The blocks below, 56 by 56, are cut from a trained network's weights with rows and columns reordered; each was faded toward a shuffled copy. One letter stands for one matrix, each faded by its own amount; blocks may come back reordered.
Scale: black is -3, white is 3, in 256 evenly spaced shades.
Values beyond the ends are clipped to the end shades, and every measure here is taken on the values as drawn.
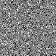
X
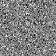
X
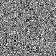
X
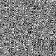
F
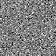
X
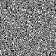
X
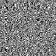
F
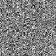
F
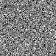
X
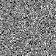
X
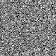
X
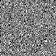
F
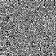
F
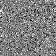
X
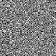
F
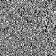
F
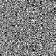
F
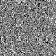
X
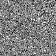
X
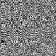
F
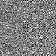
F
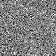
X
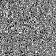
X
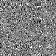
X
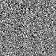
X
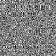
F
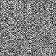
F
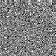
F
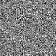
F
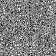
X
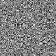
F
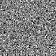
X
